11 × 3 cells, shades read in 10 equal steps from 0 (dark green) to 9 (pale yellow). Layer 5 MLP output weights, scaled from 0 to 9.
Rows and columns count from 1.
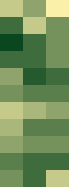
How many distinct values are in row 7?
3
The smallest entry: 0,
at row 3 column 1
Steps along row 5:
down up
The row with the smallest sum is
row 3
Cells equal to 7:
4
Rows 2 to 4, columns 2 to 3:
7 4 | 2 4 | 2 4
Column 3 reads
9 4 4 4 2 3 5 3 4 2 7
